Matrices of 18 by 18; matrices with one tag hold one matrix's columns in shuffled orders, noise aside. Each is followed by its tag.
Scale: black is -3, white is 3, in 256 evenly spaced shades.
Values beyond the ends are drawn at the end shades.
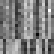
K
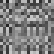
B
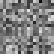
B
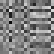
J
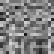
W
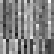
K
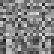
W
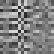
J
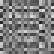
J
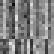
K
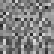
W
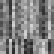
K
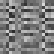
J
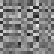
J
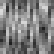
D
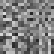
W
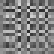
J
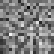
W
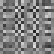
J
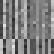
K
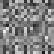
B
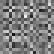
J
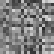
B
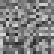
W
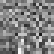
W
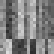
K
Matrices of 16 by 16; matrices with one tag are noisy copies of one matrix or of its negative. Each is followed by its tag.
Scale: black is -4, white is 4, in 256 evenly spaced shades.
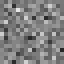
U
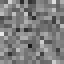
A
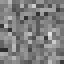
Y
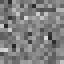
Y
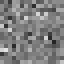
Y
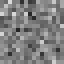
A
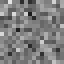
A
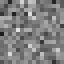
A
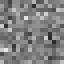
Y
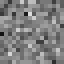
A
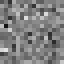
Y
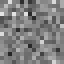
A
